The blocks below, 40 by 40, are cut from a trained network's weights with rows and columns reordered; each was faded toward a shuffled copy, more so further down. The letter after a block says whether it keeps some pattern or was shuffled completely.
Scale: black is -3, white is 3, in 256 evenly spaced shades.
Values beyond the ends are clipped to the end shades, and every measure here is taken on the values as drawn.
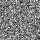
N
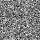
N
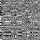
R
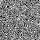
N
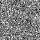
N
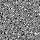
N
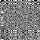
R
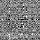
R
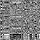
R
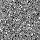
N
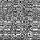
R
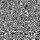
R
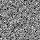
N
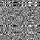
R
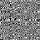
R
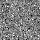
N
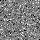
N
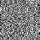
R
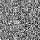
R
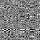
R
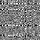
R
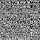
R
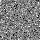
N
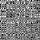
R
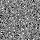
N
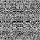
R
